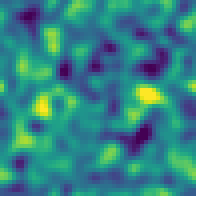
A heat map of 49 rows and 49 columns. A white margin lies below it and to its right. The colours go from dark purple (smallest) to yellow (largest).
There are no lone odd cells. Neither half mirrors the other. The histogram is bell-shaped. No overall slope runs across the table. The field is mottled with small blotches.
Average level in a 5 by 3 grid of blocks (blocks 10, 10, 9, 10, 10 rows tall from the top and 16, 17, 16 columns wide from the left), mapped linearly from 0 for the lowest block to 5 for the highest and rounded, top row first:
132
400
525
421
224
